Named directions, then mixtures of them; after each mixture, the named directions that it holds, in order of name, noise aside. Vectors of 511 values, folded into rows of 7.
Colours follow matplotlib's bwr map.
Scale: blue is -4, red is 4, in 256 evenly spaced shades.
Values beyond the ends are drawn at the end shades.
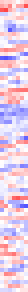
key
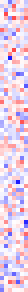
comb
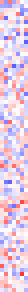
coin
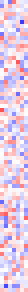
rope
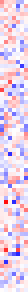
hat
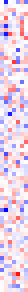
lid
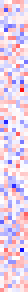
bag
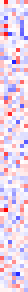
lid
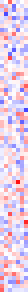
comb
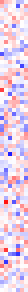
hat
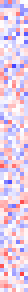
coin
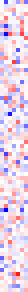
lid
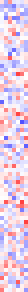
coin, comb, key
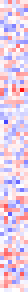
bag, coin, key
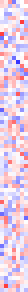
rope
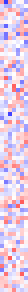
coin, lid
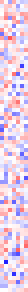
comb, hat, rope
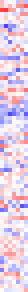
key, lid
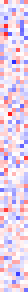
lid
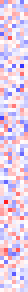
coin, hat, rope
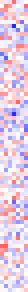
hat, key, rope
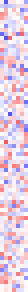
coin, lid, rope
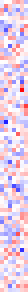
bag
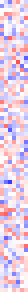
coin, comb, rope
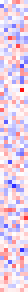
bag, coin, rope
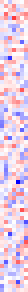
comb, hat, key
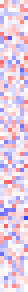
coin, rope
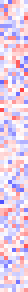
bag, comb, rope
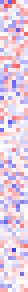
bag, coin, rope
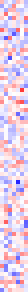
coin, comb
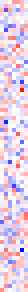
bag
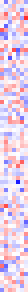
coin, comb, lid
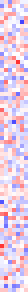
rope
